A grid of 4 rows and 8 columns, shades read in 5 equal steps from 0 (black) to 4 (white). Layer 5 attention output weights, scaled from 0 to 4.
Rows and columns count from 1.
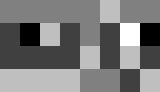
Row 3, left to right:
1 1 1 1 3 1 3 1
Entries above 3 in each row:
0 1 0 0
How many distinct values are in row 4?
3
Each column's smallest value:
1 0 1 1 2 1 1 0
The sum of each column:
7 6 9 7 9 7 10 6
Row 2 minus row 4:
-2 -3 0 -2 0 -1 3 -3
